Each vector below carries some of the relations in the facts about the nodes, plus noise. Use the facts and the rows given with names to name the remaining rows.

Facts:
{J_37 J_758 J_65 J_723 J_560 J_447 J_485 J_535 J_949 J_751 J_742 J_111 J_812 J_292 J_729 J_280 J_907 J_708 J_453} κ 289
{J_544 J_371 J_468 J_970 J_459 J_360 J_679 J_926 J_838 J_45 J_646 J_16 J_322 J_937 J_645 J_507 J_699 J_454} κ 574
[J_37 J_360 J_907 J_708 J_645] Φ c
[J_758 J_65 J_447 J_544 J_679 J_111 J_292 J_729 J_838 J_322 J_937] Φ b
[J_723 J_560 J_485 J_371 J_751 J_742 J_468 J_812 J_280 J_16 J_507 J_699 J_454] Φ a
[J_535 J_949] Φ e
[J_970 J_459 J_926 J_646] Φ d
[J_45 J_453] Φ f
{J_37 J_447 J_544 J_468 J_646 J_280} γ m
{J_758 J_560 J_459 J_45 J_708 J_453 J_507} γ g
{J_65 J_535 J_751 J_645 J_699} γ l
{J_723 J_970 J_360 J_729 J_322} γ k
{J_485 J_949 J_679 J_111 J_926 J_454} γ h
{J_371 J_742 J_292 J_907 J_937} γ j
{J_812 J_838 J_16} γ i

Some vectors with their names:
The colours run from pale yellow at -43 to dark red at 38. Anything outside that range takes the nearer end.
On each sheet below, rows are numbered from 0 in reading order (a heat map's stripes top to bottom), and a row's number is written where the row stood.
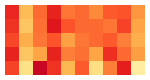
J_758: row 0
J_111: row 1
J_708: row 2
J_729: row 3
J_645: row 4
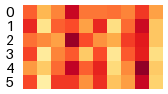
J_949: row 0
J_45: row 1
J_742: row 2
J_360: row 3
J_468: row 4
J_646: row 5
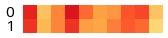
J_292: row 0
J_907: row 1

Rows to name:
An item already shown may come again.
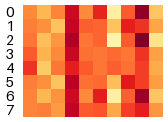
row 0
J_507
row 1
J_723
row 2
J_371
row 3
J_949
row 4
J_111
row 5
J_723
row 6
J_507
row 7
J_560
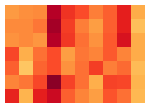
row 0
J_280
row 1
J_812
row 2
J_485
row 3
J_708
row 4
J_37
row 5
J_751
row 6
J_65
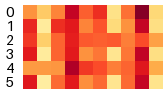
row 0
J_454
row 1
J_838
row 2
J_447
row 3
J_937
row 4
J_280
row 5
J_937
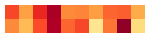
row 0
J_535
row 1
J_16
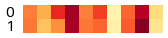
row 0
J_699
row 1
J_371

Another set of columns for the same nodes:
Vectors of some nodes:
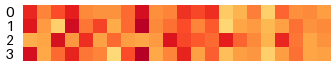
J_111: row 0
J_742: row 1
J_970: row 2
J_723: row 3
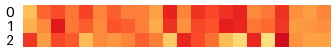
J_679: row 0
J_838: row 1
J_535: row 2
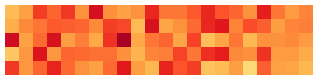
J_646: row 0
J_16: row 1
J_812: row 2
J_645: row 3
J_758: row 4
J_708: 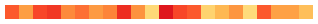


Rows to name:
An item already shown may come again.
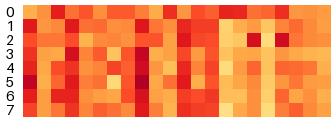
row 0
J_838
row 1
J_292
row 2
J_949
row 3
J_560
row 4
J_37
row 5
J_723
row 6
J_65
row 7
J_907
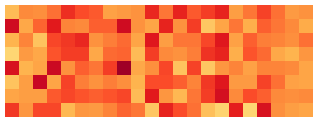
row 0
J_937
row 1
J_447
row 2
J_371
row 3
J_507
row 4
J_280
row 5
J_360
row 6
J_468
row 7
J_535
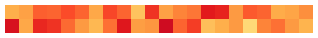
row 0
J_699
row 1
J_729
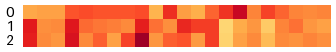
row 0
J_468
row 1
J_292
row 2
J_485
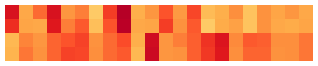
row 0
J_751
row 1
J_560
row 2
J_454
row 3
J_454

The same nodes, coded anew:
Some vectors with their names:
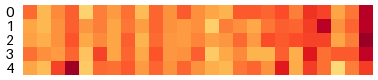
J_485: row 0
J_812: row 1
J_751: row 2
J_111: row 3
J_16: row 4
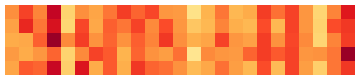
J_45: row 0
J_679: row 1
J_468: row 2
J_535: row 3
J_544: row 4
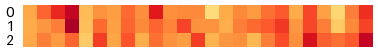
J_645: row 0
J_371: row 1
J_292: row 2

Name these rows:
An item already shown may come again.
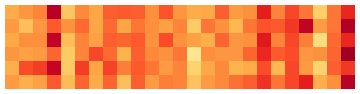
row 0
J_507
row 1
J_812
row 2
J_507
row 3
J_535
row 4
J_838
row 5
J_723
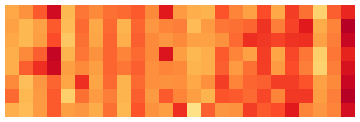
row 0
J_454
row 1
J_723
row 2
J_742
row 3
J_454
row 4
J_699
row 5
J_280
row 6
J_485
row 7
J_907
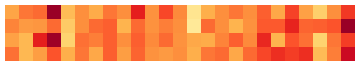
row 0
J_360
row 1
J_949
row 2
J_16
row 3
J_560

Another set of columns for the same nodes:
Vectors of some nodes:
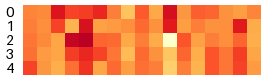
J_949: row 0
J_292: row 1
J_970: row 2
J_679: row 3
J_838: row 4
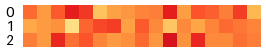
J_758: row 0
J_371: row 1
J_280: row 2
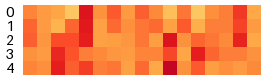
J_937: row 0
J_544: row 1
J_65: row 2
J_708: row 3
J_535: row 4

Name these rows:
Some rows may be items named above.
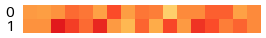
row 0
J_507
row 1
J_485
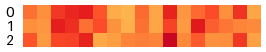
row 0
J_111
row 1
J_723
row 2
J_447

